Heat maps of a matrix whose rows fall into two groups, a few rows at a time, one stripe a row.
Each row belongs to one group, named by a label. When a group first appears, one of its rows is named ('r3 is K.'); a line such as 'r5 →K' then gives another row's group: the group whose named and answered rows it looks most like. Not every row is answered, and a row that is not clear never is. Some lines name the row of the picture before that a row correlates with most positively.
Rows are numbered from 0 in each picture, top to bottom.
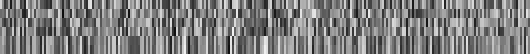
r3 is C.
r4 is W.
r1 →W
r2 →C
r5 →W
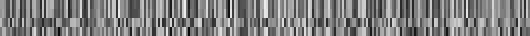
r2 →C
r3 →W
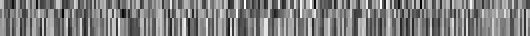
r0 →C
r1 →W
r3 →W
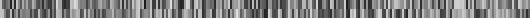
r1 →C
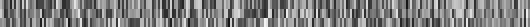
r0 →C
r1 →C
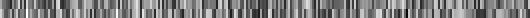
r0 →C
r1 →C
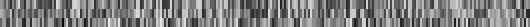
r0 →C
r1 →C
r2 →W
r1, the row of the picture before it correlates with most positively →1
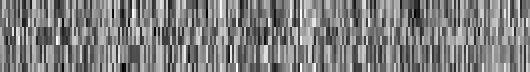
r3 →C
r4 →C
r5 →W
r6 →W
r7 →W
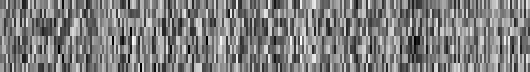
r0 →W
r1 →W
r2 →C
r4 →W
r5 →W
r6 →W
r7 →C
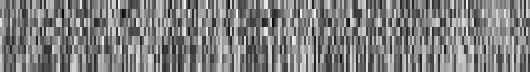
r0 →W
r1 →W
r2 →C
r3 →W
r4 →C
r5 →C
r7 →C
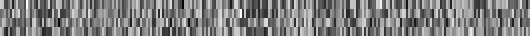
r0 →C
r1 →C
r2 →W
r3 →C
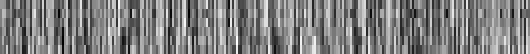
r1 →W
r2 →W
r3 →W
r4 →W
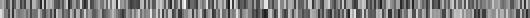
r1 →C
